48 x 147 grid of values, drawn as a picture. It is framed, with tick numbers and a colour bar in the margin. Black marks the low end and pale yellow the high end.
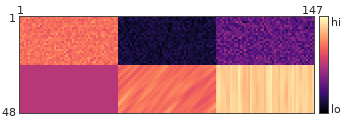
It is made of 2 by 3 panels. Panel 1,1: high, fine-grained, faint in contrast. Panel 1,2: very low, fine-grained, faint in contrast. Panel 1,3: low, fine-grained. Panel 2,1: middling, flat. Panel 2,2: high, slanting up to the right, faint in contrast. Panel 2,3: very high, streaked downward, faint in contrast.
